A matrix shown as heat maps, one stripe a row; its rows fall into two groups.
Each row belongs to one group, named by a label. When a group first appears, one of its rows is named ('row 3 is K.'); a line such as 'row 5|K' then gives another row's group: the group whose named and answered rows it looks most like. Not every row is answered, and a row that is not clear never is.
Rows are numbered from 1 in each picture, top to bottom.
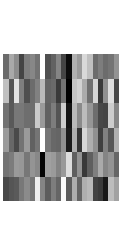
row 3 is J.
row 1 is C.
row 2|J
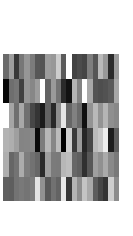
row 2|C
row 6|J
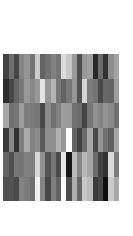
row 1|J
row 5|J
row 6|J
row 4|J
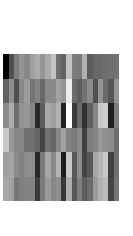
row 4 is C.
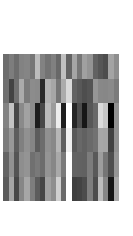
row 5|J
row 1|J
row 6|J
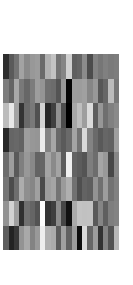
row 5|J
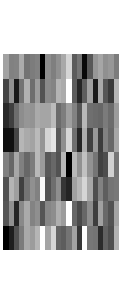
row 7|J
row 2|J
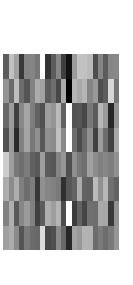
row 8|C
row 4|J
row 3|J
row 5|C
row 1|C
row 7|J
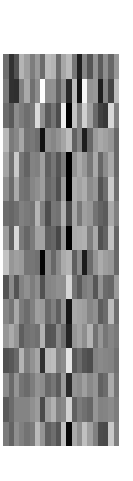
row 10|J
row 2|C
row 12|C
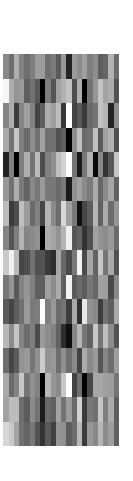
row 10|J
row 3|J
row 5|J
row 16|C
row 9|C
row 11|C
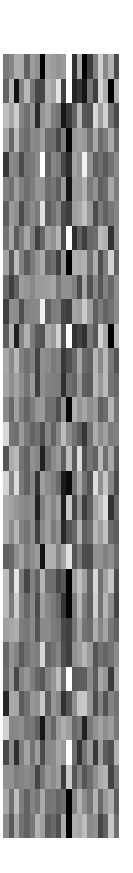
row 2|J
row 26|J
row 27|C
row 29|J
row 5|C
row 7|C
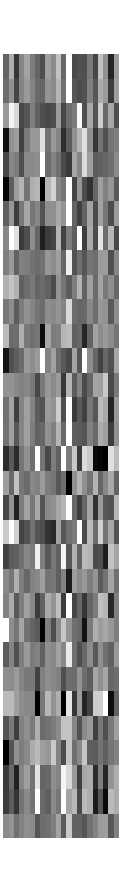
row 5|C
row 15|J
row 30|J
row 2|J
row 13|C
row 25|J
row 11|J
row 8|C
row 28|J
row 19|J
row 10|C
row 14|J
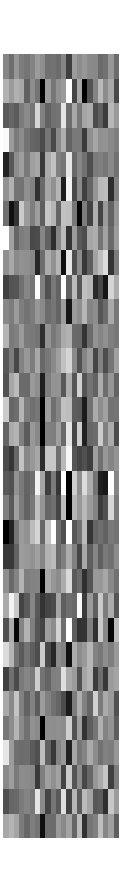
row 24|J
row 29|C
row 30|J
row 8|C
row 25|C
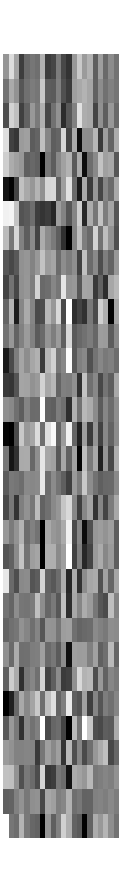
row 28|C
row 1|C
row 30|C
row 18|C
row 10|J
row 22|C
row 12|J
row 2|C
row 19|J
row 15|C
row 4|C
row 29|J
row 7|C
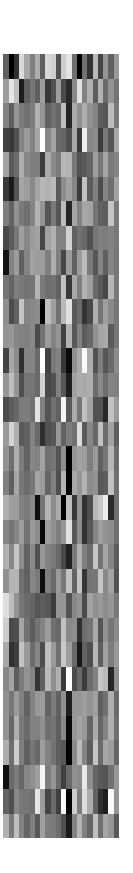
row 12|J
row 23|C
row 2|C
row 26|J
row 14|C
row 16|C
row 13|C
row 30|C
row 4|C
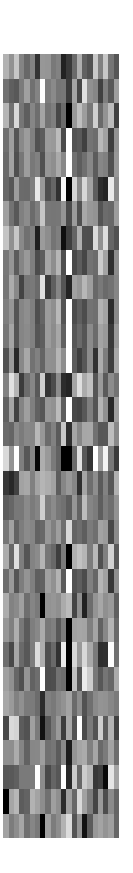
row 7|C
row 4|J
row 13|J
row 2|C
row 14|C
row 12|J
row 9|J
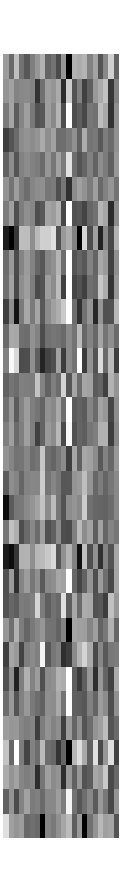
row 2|J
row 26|J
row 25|C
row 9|J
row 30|J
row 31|J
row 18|C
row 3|J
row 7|J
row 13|C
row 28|J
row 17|C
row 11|J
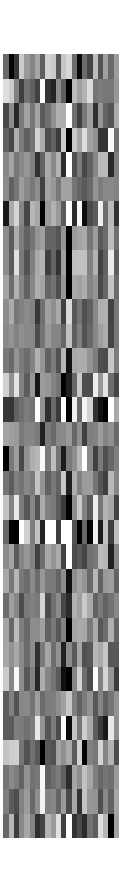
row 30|C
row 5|J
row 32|J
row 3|J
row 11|J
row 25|J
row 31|C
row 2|C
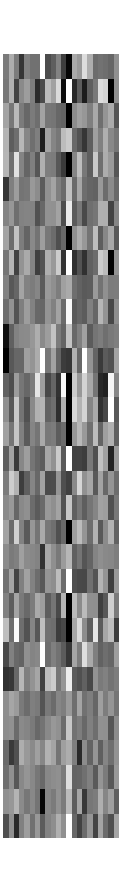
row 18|C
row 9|J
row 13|C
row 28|J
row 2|J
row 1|C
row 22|J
